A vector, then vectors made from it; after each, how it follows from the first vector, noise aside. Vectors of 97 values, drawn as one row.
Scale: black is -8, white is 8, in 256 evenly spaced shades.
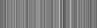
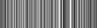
scaled up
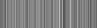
copied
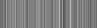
copied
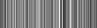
scaled up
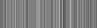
copied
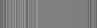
partly zeroed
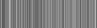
wrapped around
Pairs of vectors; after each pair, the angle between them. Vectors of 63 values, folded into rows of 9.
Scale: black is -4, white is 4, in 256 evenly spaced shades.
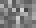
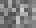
nearly parallel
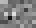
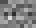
nearly opposite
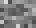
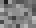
nearly opposite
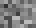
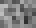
partly opposed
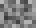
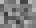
nearly parallel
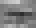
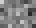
orthogonal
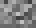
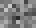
partly aligned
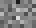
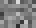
partly opposed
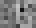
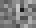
nearly parallel
